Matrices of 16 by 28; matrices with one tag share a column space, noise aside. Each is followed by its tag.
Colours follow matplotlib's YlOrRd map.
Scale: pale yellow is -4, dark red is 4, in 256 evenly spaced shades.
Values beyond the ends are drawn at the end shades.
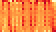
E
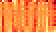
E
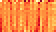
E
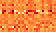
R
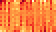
E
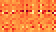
R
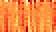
E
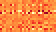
R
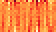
E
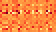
R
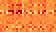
R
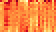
E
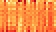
E
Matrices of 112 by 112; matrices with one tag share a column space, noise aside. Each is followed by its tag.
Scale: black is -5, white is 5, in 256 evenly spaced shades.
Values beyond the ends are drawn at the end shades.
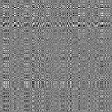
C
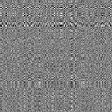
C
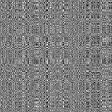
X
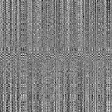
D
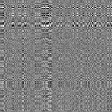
C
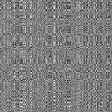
X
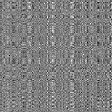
X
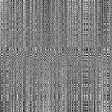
D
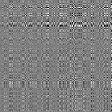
C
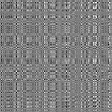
X
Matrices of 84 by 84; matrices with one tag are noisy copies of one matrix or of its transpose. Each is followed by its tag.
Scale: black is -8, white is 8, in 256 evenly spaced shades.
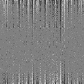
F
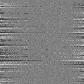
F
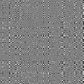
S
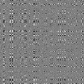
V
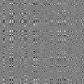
V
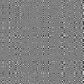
S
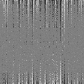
F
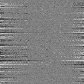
F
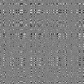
V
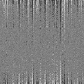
F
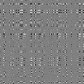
V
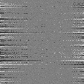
F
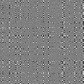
S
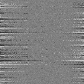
F
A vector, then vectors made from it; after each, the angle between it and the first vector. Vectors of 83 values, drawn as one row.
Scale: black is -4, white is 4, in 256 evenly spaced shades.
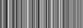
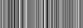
orthogonal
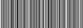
orthogonal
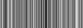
partly aligned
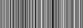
orthogonal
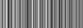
nearly opposite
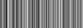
nearly parallel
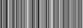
nearly parallel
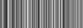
nearly parallel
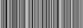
partly aligned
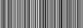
partly opposed
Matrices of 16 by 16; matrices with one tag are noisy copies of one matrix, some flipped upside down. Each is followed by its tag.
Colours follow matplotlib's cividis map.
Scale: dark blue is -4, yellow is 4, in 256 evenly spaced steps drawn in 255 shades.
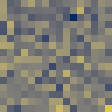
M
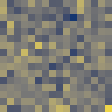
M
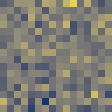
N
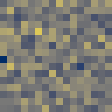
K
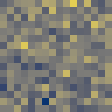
N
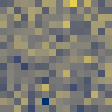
N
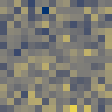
N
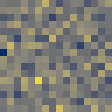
K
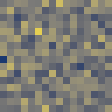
K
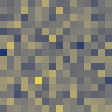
K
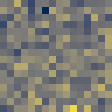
N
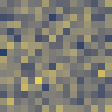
K
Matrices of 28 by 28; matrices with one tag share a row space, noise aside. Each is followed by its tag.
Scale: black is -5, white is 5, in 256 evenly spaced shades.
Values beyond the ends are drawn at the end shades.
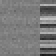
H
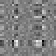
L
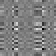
L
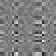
L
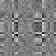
L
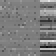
H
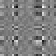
L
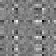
L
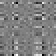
L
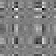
L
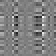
L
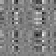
L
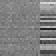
H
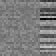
H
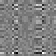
L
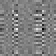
L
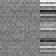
H
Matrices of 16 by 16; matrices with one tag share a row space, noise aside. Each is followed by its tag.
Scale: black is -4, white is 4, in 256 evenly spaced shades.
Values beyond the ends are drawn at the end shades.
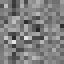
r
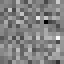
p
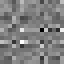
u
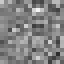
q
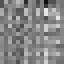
p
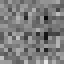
p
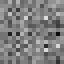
p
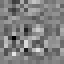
r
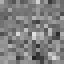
q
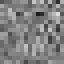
q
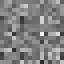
u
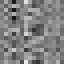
r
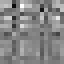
u
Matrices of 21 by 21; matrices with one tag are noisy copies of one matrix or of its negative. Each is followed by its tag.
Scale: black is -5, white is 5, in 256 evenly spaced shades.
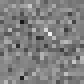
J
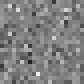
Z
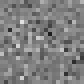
J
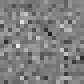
J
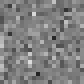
Z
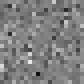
Z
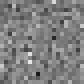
Z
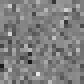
Z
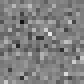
J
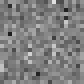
Z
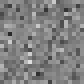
Z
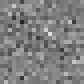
J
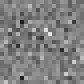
J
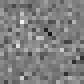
J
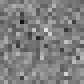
J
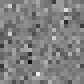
Z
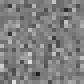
Z
